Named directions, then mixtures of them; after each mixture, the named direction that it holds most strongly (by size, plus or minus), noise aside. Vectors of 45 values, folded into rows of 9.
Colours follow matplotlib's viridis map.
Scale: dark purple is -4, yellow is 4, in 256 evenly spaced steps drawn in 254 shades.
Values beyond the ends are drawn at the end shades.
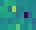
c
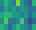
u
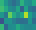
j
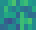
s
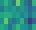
u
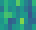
u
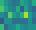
j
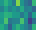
u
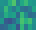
s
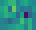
c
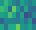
c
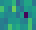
c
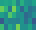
c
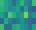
j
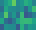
s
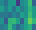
u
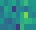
s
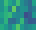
u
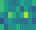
j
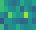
j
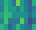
u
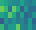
c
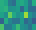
j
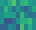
s
